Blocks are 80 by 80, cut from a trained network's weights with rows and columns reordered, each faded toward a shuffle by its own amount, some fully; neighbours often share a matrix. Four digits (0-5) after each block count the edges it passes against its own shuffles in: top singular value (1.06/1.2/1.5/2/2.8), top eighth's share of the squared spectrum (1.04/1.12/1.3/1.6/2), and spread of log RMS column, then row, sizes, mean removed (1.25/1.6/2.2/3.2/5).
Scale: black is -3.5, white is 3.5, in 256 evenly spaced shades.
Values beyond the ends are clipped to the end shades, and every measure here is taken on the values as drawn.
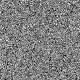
0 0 0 0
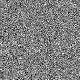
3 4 1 1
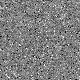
0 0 0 0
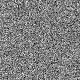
2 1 0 0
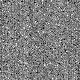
1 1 0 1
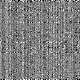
4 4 1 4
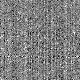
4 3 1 2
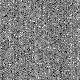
2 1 0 0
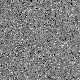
0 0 0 0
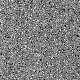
1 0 0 0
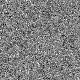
1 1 0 0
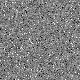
0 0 0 0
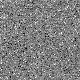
0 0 0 0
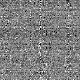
3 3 3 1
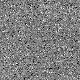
0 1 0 0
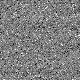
1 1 0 0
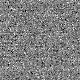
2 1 1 0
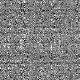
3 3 3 0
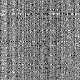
4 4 1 3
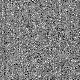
1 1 0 0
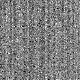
3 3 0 2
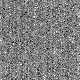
2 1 0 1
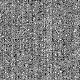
3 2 0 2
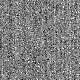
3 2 0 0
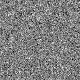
2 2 0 0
